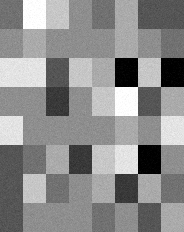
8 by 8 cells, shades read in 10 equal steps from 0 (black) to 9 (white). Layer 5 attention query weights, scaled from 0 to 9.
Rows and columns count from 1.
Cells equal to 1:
0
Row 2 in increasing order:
4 5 5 5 5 5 6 6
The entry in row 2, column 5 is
5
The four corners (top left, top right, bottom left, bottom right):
4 3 3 6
